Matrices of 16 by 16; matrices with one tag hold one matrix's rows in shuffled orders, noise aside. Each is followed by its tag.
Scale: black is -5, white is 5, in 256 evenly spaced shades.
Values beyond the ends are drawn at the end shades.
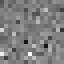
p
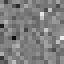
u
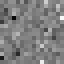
u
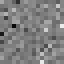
u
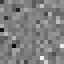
u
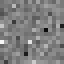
p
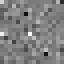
p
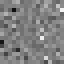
u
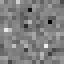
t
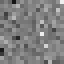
u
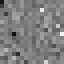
u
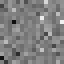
u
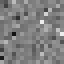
u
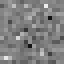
t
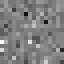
p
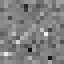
t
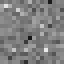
t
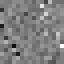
u
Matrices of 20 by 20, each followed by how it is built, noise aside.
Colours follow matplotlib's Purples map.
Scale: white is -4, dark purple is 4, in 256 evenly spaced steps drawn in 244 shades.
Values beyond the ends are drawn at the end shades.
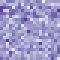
noise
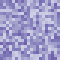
noise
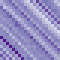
Toeplitz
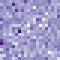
noise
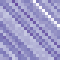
Toeplitz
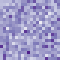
noise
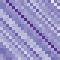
Toeplitz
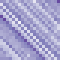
Toeplitz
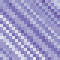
Toeplitz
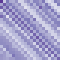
Toeplitz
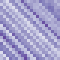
Toeplitz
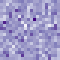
noise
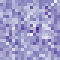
noise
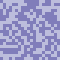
noise
